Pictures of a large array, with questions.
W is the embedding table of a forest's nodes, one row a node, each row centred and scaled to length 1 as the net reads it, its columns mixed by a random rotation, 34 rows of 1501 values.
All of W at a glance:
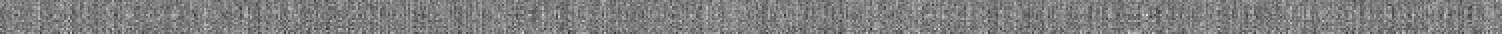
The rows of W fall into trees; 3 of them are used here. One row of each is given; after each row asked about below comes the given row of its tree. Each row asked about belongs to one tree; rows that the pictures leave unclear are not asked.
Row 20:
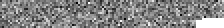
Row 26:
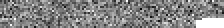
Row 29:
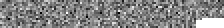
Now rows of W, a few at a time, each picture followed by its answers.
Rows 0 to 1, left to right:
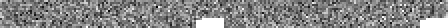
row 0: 29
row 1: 20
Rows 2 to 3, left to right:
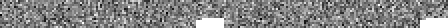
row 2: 26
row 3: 29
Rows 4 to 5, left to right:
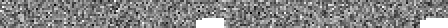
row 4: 20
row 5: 29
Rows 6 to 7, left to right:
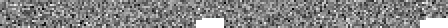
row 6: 29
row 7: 26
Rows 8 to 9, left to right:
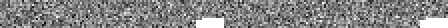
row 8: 29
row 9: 26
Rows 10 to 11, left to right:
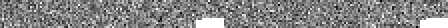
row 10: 26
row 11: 20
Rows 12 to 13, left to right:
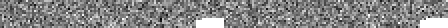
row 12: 26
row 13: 20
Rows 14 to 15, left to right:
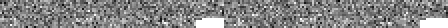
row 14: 26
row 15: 26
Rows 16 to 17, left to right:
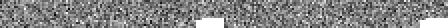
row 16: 26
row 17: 26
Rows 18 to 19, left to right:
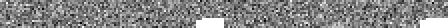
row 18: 29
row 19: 26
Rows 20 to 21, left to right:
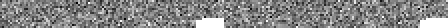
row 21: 20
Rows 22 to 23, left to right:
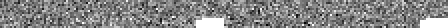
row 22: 26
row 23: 29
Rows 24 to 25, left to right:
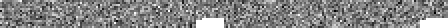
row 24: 29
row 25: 26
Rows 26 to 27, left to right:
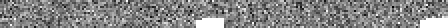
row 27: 20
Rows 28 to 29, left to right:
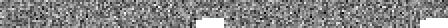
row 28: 29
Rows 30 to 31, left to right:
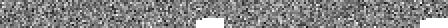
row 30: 20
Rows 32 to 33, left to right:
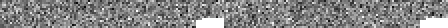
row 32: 20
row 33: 20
